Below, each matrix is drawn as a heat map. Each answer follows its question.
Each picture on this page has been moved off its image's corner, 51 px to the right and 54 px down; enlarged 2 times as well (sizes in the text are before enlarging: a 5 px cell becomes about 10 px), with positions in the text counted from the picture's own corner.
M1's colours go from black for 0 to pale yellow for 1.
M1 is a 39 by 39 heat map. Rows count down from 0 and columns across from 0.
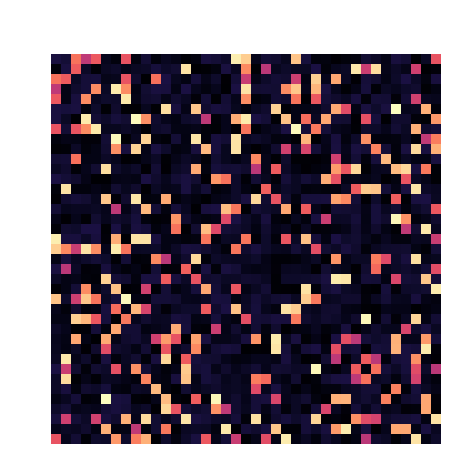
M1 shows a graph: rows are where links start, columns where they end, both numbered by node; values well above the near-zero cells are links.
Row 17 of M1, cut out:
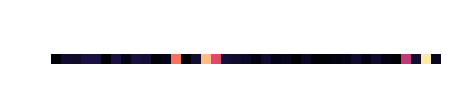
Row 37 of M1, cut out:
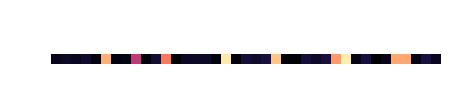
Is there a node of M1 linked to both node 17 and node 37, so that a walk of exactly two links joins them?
yes
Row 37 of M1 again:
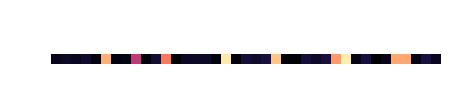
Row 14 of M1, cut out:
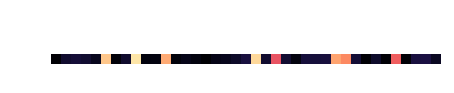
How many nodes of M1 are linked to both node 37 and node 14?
7
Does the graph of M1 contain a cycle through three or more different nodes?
yes
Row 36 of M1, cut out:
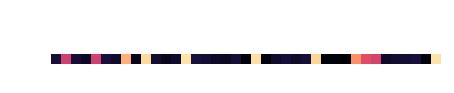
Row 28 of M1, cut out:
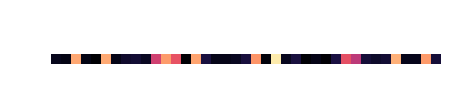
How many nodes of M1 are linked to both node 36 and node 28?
2
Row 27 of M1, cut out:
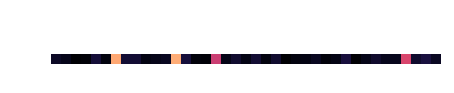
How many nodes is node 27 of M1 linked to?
4
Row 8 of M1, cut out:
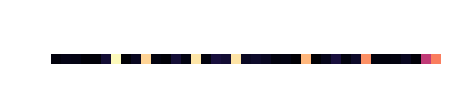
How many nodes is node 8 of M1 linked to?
8
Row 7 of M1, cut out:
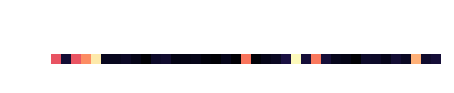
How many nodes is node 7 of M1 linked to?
8
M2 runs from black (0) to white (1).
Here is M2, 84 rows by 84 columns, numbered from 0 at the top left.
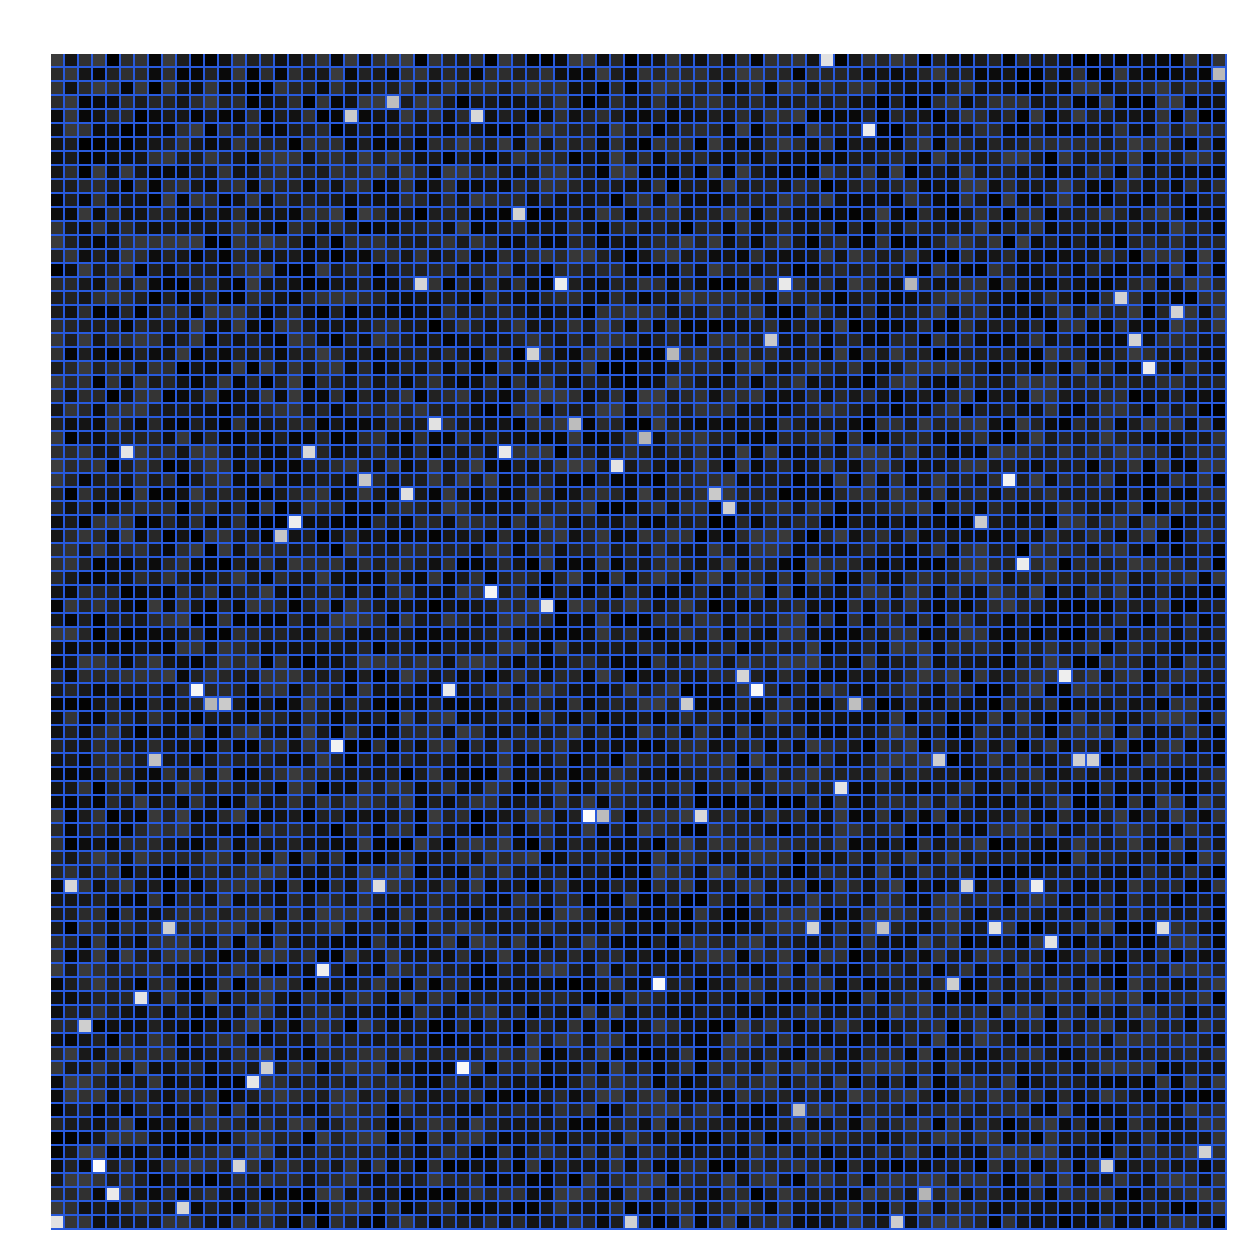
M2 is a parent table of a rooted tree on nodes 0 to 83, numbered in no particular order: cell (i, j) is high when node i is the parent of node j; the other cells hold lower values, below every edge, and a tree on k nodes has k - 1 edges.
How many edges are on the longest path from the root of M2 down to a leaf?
7
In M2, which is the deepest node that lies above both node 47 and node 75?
62
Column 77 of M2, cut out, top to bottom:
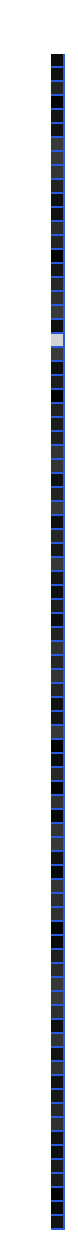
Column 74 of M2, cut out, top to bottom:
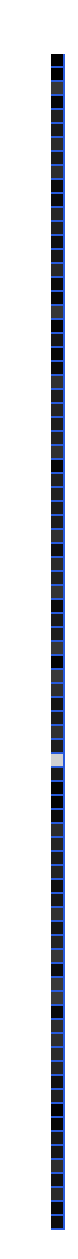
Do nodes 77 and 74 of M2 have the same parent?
no
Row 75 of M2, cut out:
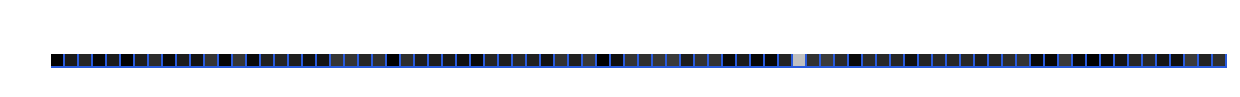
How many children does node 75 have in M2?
1
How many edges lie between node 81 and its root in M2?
0
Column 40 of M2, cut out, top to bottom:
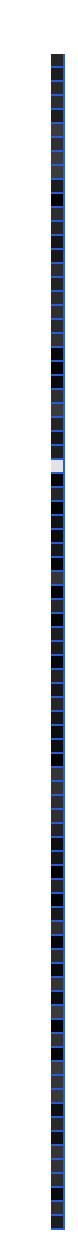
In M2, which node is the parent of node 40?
29
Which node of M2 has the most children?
62
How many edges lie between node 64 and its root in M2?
7
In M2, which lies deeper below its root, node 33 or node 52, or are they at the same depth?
the same depth
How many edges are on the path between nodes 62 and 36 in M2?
6
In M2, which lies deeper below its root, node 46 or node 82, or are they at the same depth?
node 82
